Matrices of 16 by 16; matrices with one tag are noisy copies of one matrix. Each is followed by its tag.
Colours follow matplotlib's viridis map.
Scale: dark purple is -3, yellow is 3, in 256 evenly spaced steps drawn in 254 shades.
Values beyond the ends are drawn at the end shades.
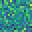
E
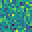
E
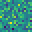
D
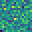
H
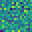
H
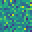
E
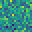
E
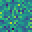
D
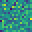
H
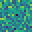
E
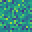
D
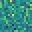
E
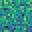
E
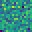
H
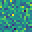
E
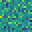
D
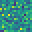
H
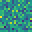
D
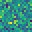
D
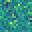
D
